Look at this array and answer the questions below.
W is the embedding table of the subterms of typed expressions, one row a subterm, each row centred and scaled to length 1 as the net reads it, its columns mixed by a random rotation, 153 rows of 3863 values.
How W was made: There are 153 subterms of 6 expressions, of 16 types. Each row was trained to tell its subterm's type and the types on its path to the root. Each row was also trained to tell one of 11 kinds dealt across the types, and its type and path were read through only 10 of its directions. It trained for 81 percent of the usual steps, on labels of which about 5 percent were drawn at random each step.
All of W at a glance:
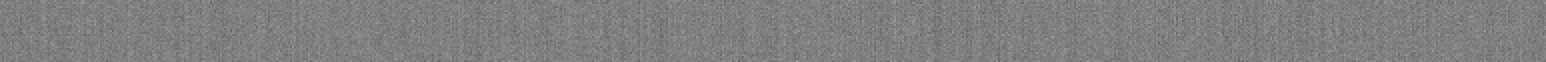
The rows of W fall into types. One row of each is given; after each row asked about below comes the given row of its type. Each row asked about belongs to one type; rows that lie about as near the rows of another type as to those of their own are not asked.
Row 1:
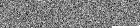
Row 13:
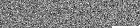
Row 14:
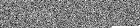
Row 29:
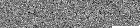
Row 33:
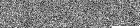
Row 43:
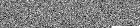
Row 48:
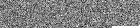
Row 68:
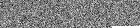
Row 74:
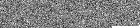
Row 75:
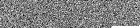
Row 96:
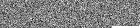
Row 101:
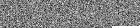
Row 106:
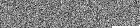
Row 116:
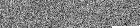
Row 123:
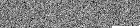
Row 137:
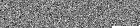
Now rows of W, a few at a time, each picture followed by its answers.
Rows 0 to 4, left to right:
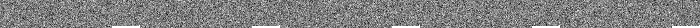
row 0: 106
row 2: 48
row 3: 14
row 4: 29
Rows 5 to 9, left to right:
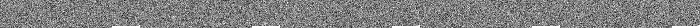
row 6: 106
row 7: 14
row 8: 1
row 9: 14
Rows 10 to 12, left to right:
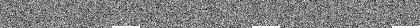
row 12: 116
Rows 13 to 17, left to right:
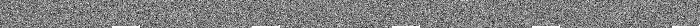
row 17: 43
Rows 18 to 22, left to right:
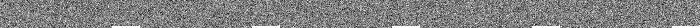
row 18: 137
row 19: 116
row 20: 96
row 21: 137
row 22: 123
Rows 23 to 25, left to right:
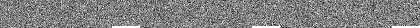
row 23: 106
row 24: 75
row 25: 33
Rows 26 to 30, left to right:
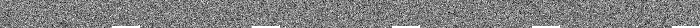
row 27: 68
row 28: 137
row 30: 48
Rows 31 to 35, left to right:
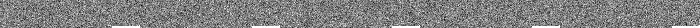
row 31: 106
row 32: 101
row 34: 137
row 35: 14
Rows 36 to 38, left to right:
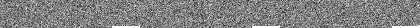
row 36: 43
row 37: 29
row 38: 116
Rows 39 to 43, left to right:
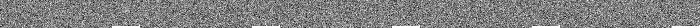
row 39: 74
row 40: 106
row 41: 96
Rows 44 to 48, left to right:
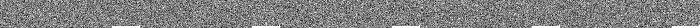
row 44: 33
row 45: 75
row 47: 74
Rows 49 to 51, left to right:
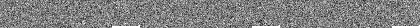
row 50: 74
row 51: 29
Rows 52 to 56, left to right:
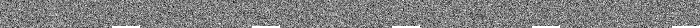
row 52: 33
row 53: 43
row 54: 33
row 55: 29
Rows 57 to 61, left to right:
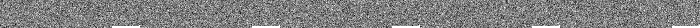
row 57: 68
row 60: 74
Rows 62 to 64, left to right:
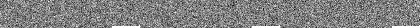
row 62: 48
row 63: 33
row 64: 101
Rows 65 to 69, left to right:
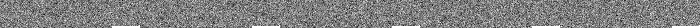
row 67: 33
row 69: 123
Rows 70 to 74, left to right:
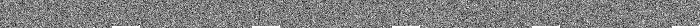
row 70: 68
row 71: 101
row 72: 101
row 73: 13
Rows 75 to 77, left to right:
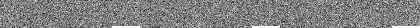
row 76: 101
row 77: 101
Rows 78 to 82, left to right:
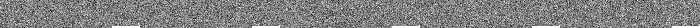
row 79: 74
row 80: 13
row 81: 33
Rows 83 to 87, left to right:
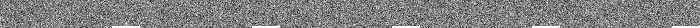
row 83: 75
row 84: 33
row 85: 1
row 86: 123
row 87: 123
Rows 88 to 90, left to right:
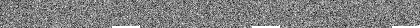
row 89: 68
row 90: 29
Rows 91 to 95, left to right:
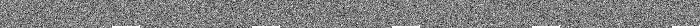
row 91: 1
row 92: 1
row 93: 116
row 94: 1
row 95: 29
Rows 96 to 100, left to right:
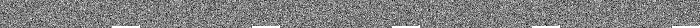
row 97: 1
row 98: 14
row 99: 14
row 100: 1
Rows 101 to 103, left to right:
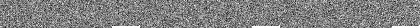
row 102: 96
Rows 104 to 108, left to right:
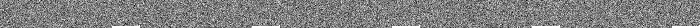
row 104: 116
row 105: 75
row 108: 123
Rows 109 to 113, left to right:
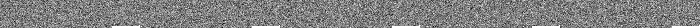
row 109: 68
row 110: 123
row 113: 13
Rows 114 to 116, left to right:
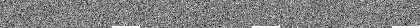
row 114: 75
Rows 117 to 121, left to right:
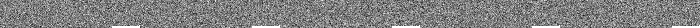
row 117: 1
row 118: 13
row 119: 48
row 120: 137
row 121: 75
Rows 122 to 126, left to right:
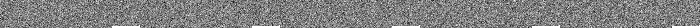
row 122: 137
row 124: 101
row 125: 1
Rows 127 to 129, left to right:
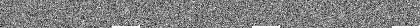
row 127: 74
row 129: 14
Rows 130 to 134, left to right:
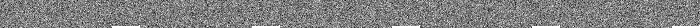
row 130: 116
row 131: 48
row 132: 101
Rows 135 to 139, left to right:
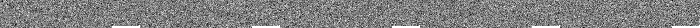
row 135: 137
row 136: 116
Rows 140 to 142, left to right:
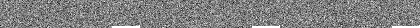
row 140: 68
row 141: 101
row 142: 13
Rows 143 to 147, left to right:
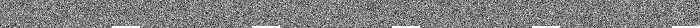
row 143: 68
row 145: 33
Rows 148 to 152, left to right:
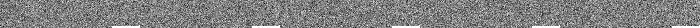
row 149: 123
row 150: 13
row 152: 75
